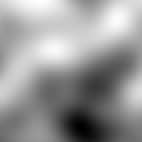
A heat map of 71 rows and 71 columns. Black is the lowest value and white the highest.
Slope: up to the top. Odd rows or columns: none. Lone odd cells: none. Grain: smooth. Average level on the scale: 60%. Stripes: none. Ninth with the lowest average: bottom middle.
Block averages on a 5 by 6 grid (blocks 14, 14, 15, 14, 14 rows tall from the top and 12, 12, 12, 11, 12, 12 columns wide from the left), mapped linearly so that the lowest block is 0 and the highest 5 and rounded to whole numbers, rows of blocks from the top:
455455 / 455444 / 443223 / 432124 / 232012
